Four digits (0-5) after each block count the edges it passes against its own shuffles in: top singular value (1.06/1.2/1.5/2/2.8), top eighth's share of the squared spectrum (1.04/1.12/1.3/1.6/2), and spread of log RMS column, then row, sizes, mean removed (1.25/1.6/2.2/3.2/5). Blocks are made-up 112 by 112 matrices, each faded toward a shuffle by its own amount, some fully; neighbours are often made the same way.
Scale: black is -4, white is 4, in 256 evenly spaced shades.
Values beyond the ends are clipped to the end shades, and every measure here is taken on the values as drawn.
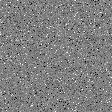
0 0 0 0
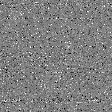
1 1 0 2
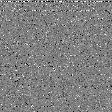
3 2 0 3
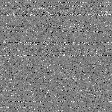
2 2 0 3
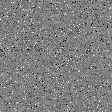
0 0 0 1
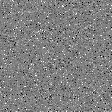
3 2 0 1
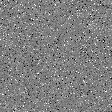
0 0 0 0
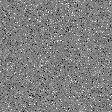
3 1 0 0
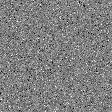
0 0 0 0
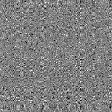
5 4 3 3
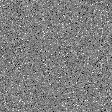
0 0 1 0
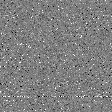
2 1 0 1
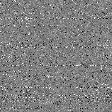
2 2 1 3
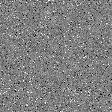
0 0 0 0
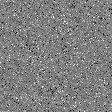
0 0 0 0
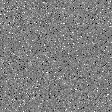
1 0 0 1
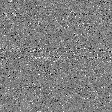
1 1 0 2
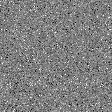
0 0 0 1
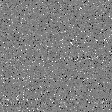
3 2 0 1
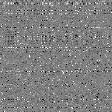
4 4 2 3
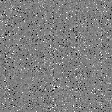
4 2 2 1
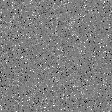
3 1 0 0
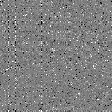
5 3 2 1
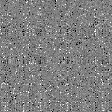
4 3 2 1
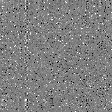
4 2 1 0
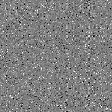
4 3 1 1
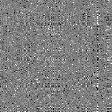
5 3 3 2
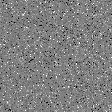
3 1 0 0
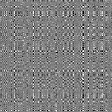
5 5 4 4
